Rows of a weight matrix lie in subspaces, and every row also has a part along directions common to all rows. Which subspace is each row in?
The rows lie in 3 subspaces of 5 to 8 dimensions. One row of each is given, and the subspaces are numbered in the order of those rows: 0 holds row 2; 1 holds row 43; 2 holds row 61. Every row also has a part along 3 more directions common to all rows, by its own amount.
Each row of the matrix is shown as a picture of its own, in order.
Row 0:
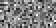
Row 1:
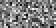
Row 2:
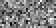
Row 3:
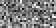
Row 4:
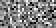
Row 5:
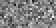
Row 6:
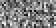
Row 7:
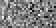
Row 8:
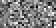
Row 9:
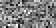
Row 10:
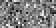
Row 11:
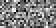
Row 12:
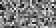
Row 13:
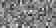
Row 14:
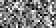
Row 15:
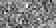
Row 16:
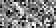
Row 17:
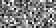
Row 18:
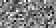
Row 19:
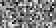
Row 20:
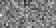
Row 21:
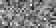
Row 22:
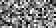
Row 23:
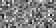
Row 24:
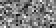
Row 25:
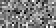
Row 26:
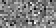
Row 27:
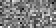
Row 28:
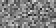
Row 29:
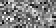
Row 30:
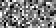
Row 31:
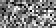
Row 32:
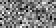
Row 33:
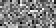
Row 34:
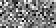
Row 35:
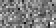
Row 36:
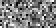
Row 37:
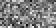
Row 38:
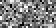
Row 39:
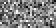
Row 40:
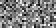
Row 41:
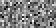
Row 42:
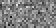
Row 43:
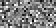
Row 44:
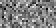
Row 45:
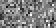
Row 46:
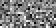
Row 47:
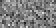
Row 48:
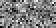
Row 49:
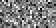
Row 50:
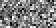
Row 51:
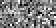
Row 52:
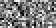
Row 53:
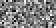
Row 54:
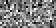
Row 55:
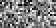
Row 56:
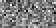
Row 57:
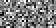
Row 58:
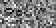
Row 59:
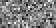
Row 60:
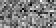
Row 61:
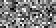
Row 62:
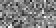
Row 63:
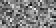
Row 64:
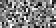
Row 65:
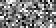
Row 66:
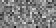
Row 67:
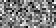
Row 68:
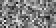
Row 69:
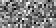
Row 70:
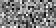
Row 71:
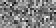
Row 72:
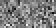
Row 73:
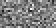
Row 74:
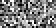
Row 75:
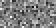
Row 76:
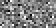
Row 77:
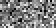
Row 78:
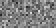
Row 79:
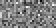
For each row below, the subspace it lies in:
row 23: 1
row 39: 0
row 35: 1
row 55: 2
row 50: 0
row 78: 2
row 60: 0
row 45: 1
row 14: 2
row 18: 2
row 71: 0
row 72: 2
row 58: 0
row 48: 2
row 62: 2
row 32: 0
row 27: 2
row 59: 1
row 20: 2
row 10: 2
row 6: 0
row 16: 2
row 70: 1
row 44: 0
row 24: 0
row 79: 2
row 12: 0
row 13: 1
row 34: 2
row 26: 1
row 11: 2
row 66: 1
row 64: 0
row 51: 2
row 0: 1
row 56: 0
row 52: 2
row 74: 1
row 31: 0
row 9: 1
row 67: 0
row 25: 1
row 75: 2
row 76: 1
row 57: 2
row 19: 2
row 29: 0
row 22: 1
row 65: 0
